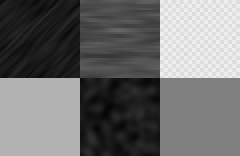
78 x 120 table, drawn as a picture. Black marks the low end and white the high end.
The table splits into 2 rows of 3 panels. Panel 1,1: very low, slanting up to the right, faint in contrast. Panel 1,2: low, streaked across, faint in contrast. Panel 1,3: very high, checkered, faint in contrast. Panel 2,1: high, flat. Panel 2,2: very low, blotchy, faint in contrast. Panel 2,3: middling, flat.
